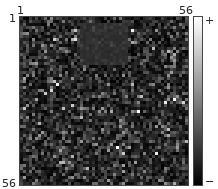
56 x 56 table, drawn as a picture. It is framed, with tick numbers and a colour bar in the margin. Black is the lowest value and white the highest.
The top middle is the calmest part. In the top middle lies a patch that is calmer than the rest. No overall slope runs across the table. The values are skewed, with a long tail toward high values. The halves do not mirror each other. On average the colour sits 20% of the way up the scale. No single row or column stands out from its neighbours. No regular stripes run through it.
